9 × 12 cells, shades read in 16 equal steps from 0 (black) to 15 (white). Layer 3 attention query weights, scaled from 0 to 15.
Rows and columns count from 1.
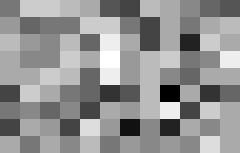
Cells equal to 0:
1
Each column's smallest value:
4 6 6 4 4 3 1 4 0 2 3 5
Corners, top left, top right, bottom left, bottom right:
7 5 10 10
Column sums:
72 82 82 79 78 89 63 79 75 62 82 86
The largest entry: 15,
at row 4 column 6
